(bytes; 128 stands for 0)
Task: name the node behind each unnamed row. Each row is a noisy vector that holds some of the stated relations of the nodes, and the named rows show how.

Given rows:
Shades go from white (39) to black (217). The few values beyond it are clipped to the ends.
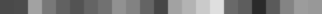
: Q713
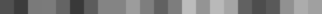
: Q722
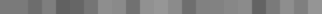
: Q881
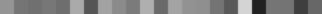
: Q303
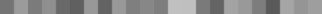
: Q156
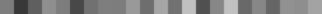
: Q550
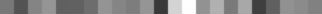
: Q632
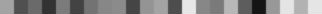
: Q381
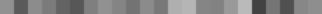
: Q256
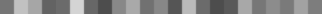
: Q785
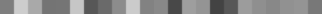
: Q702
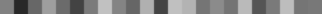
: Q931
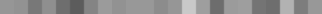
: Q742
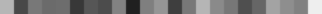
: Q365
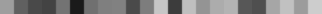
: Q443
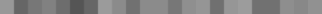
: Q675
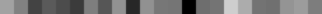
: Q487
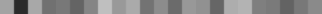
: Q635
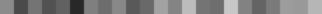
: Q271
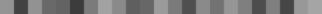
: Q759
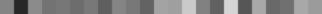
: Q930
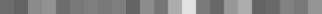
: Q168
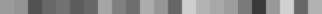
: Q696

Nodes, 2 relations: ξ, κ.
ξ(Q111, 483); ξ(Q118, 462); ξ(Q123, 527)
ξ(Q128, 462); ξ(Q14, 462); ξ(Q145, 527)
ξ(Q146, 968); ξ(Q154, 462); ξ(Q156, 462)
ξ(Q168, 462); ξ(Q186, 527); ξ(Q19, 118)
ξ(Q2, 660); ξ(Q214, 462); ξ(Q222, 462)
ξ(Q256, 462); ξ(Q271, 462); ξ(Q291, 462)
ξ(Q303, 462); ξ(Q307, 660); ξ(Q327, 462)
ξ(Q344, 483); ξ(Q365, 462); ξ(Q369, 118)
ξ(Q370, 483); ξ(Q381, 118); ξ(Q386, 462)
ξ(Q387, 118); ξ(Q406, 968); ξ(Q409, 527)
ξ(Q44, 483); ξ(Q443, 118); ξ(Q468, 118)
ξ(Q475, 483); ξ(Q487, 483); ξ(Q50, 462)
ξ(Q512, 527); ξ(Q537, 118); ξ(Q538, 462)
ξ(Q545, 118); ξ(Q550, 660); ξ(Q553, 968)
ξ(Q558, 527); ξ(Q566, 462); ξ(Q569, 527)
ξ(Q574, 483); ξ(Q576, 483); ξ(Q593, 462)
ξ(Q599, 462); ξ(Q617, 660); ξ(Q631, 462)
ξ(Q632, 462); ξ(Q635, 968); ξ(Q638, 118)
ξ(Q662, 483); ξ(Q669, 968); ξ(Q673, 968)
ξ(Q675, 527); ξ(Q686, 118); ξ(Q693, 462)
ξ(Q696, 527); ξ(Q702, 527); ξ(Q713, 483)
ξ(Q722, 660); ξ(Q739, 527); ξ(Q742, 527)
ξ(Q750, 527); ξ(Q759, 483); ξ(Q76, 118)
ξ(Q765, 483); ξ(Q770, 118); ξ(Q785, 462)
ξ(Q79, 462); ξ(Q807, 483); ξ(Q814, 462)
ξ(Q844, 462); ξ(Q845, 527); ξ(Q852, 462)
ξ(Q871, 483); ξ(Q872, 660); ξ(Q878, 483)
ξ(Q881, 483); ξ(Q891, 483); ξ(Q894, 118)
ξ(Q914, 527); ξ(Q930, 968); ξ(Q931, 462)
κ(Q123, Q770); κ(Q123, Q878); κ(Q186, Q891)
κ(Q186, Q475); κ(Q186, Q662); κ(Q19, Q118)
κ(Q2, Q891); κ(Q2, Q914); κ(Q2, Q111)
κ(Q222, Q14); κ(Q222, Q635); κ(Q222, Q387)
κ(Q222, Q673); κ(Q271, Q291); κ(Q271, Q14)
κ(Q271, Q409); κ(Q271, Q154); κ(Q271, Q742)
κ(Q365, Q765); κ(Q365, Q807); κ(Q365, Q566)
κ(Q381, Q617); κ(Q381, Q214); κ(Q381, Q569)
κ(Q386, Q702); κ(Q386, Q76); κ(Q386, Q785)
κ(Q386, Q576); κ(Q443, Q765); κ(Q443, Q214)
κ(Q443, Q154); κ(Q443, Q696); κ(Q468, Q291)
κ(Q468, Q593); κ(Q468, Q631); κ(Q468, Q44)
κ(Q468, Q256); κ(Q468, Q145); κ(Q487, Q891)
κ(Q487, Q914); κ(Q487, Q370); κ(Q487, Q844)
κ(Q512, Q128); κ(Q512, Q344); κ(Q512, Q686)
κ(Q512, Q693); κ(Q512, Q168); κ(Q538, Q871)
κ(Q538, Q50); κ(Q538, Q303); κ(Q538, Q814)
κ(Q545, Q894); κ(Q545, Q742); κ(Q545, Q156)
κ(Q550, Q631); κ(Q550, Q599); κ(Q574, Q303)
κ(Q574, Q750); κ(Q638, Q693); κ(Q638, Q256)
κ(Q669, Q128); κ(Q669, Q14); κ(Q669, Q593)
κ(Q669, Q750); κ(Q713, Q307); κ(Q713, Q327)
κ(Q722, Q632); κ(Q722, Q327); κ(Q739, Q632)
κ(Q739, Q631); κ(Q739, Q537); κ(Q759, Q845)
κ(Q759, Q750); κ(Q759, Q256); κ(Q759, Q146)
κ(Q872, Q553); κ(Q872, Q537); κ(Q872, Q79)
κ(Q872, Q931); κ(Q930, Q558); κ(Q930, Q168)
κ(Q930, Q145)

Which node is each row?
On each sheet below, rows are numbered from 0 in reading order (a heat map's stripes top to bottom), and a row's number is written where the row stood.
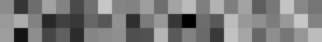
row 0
Q537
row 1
Q19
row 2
Q222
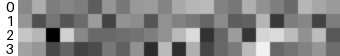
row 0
Q894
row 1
Q538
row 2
Q878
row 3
Q844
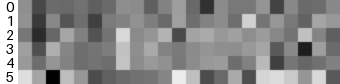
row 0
Q574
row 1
Q669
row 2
Q553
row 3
Q146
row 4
Q750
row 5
Q770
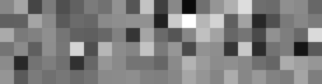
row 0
Q370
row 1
Q327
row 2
Q566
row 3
Q871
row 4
Q739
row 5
Q406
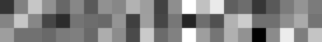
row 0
Q307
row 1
Q118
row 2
Q569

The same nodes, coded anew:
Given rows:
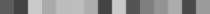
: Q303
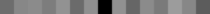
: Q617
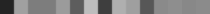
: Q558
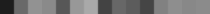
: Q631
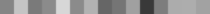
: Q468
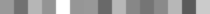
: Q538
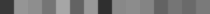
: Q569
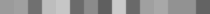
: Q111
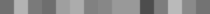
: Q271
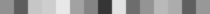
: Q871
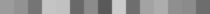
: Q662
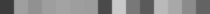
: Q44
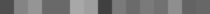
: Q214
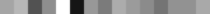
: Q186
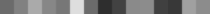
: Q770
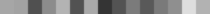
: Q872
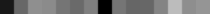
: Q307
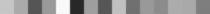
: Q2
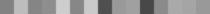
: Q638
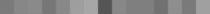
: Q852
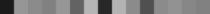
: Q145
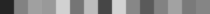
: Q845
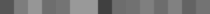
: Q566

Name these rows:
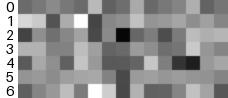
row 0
Q156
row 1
Q487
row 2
Q722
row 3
Q545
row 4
Q123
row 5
Q881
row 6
Q387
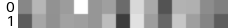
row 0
Q759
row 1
Q344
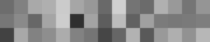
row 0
Q146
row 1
Q914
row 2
Q713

